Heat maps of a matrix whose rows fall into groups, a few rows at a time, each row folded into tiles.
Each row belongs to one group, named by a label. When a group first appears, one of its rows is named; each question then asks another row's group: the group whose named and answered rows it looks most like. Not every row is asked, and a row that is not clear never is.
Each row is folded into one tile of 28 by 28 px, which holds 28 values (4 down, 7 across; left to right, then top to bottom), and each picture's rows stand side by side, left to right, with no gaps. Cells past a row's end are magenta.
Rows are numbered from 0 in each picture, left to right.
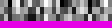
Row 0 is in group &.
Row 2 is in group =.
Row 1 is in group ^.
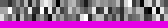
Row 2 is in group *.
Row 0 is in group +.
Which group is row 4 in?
&
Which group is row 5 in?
*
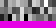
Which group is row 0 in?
^
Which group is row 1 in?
*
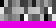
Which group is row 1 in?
+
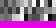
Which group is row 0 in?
^
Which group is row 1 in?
&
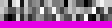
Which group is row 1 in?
=
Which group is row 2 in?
&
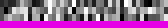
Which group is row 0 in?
=
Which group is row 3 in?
+
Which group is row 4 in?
&
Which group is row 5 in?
+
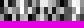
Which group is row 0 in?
+
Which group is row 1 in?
*
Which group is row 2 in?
^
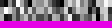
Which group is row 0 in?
+
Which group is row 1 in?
*
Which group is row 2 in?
+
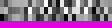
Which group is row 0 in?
^
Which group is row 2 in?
+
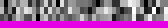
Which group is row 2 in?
*
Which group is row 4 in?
^
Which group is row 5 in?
=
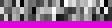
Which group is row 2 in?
^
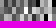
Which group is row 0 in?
=
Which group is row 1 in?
+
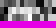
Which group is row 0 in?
=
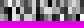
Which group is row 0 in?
*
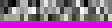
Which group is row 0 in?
=
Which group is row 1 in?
&
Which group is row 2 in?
=
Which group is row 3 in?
*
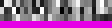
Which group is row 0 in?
*
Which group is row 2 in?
^
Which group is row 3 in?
&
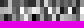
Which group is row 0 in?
+
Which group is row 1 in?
+
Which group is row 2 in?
=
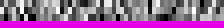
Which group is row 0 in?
*
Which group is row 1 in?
^
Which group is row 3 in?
+
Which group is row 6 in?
=
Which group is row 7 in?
=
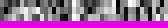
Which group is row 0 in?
=
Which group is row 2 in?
^
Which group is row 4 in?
^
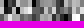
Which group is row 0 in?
=
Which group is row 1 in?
^
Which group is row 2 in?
^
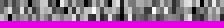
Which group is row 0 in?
+
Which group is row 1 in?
*
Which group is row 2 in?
*
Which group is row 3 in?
+
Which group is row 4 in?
&
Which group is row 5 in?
=
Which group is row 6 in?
^
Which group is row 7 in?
^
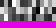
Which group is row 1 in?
*
